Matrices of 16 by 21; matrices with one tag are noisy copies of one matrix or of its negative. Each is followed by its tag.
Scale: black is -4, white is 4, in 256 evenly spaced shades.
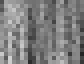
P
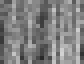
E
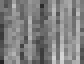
E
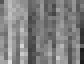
P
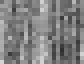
E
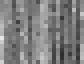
E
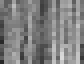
E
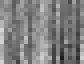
E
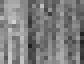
P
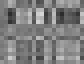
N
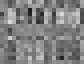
N
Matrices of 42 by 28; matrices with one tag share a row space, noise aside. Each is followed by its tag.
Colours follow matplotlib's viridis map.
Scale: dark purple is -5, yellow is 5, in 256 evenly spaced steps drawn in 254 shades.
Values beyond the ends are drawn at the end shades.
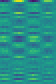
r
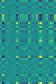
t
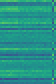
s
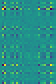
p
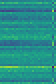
s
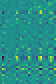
t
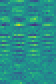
r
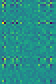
p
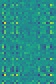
p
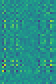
p
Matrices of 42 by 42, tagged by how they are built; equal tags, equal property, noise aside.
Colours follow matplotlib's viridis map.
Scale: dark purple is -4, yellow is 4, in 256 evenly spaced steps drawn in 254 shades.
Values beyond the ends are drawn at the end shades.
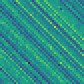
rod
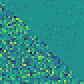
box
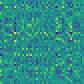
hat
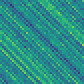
rod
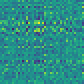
hat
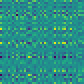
hat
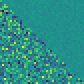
box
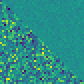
box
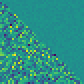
box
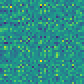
hat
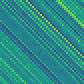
rod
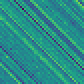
rod
